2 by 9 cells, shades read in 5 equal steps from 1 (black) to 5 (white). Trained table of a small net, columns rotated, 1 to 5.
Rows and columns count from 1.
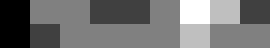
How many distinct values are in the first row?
5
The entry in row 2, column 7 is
4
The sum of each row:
25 25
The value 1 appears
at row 1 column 1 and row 2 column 1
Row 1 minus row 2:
0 1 0 -1 -1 0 1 1 -1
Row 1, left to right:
1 3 3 2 2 3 5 4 2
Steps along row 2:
up up same same same up down same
